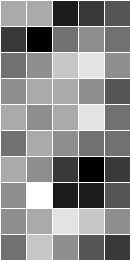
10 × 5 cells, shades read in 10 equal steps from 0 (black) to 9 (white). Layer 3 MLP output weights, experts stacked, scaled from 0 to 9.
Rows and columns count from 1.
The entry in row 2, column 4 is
5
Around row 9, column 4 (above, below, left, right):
1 3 8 5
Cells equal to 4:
8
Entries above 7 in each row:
0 0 1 0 1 0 0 1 1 0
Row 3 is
4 5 7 8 5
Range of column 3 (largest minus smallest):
7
